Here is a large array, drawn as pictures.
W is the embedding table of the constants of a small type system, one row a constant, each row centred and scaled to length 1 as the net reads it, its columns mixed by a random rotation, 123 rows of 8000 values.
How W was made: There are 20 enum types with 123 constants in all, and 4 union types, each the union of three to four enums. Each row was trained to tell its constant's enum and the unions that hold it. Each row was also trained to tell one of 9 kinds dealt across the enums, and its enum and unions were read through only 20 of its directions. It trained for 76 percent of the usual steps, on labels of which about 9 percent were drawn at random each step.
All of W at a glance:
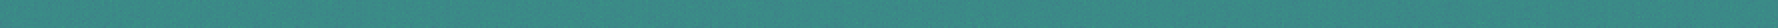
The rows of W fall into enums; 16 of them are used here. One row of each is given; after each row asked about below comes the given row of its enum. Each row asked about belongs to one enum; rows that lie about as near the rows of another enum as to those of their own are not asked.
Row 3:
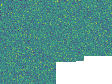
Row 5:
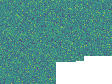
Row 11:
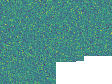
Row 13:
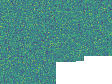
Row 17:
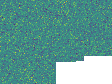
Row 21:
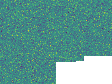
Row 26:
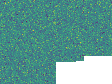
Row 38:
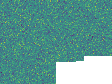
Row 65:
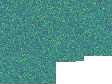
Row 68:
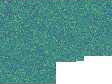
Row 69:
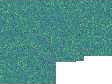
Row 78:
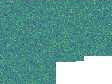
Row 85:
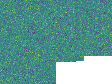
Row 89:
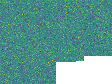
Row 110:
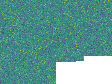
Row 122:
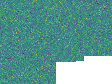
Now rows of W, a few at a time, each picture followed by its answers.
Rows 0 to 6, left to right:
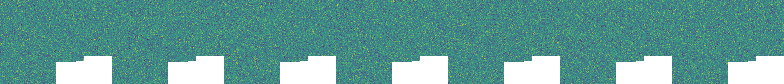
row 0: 69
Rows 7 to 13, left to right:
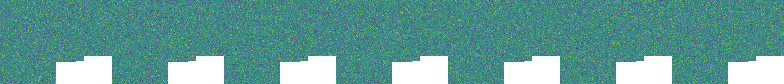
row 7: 38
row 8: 11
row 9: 78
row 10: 65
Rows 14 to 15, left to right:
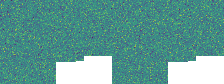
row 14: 21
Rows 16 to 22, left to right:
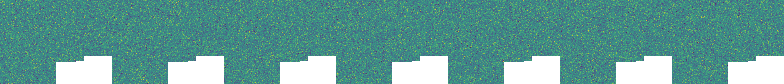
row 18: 21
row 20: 89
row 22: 78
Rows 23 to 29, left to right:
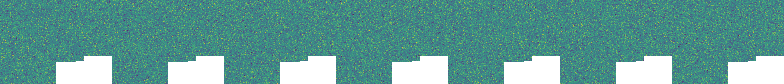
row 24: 85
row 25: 5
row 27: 17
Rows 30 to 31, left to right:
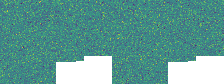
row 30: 69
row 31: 89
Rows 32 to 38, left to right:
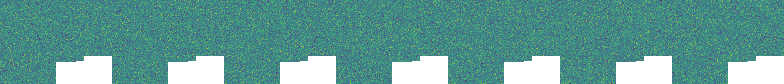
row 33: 21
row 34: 38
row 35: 26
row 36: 69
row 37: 17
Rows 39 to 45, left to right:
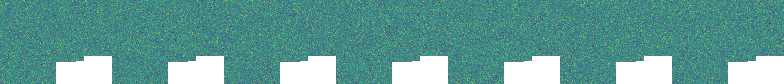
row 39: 68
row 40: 85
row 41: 11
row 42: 78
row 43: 89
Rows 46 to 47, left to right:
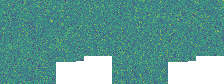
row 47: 3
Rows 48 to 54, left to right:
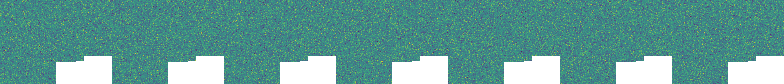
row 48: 89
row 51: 38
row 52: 68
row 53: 13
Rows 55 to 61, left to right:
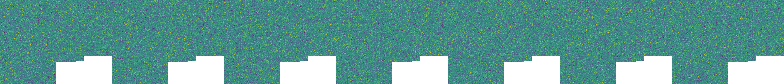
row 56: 69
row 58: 26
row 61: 69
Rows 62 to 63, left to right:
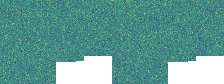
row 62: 89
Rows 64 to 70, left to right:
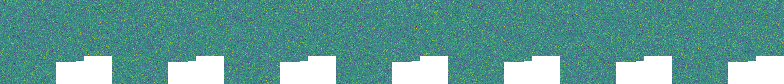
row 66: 5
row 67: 5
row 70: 68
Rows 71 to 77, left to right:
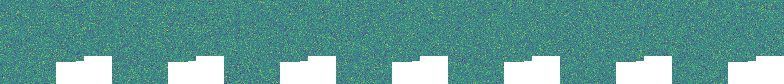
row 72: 122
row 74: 85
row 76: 13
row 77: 5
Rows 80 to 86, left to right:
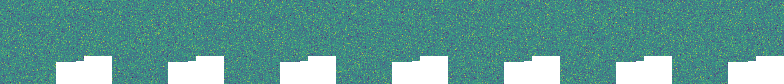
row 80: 5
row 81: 85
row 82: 11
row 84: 3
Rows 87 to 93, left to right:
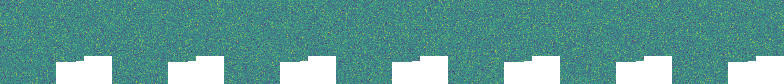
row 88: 110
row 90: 17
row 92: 89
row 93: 21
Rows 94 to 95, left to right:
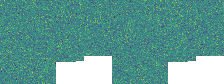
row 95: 78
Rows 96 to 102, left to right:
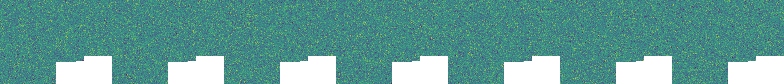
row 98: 122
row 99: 3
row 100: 5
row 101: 69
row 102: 3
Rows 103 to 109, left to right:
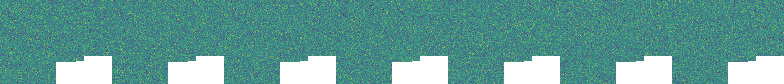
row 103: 68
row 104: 21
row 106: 68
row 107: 21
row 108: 17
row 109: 11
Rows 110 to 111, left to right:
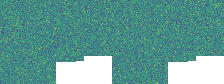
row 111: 122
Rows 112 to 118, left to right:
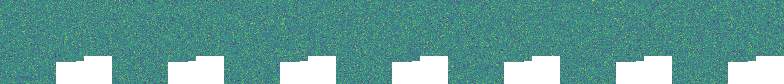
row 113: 11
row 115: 17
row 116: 68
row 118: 26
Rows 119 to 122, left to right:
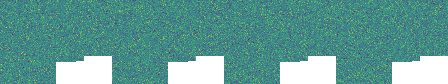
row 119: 3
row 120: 85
